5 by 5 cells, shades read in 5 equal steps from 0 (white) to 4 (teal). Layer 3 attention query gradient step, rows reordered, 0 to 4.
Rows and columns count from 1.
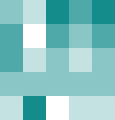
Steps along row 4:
same same same same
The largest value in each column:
3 4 4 3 4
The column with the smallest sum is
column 2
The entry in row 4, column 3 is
2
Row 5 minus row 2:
-2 4 -3 -1 -2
